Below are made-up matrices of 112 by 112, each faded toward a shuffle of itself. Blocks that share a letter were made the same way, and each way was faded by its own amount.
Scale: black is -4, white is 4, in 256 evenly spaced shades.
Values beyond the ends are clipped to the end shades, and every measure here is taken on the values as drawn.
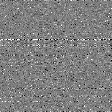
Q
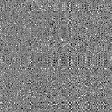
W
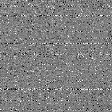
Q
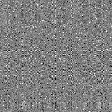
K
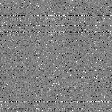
Q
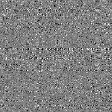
Q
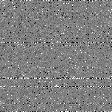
Q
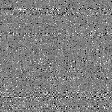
Q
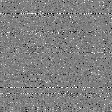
Q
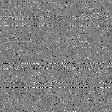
Q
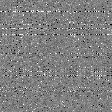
Q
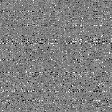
Q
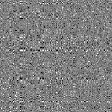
W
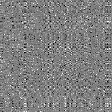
K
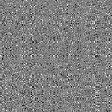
W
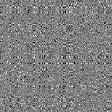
K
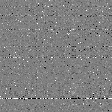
Q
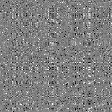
K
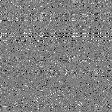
Q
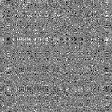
W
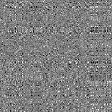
W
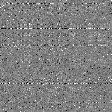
Q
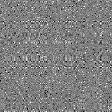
K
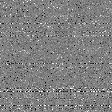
Q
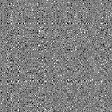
W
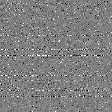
Q
